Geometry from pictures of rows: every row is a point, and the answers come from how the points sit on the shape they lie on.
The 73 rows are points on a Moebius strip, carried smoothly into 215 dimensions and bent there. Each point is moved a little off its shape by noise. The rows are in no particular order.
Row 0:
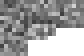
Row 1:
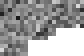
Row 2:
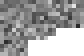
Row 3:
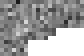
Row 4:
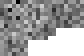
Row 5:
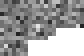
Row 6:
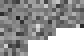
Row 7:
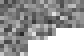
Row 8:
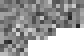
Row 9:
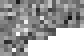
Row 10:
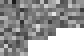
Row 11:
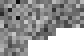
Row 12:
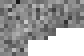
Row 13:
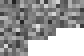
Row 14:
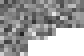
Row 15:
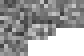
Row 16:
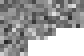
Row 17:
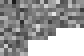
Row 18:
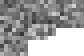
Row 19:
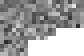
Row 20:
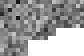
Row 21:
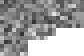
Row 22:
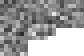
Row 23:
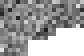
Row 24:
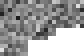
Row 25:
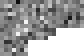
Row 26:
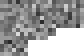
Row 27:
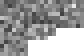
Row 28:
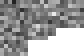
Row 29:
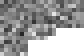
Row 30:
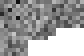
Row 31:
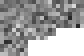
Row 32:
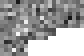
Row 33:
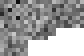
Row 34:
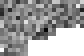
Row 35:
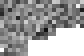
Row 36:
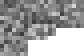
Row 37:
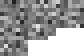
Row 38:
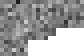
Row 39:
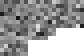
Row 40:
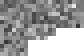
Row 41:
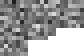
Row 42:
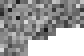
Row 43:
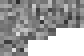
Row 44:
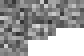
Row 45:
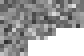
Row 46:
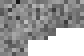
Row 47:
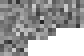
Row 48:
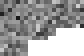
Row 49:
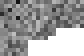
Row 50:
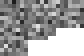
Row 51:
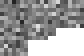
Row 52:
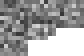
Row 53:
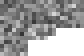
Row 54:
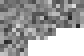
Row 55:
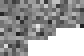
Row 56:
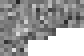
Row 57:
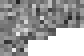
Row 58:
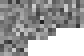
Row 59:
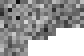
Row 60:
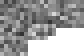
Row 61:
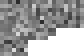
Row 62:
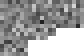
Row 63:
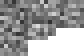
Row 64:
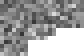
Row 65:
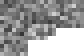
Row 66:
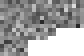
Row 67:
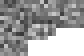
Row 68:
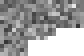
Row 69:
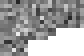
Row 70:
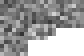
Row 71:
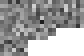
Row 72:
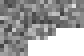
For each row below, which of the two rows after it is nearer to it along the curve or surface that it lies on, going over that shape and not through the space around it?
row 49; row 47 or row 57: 57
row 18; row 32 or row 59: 32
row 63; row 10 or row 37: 10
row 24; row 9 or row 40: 9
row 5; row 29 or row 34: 34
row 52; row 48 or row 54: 54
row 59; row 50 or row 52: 50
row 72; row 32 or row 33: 32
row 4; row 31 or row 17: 17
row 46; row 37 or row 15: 37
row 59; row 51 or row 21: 51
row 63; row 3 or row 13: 13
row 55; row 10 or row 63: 10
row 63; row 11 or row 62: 62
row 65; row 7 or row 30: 7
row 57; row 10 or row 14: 14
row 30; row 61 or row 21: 61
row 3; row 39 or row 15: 39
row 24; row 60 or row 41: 41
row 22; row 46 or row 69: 69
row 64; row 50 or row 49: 50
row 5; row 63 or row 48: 48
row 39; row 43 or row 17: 17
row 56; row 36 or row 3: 3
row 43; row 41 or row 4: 4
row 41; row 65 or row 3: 65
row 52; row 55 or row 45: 45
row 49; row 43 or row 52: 43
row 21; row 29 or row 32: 29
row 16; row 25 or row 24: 25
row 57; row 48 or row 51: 48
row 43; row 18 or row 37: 18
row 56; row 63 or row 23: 23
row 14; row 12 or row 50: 50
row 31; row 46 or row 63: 63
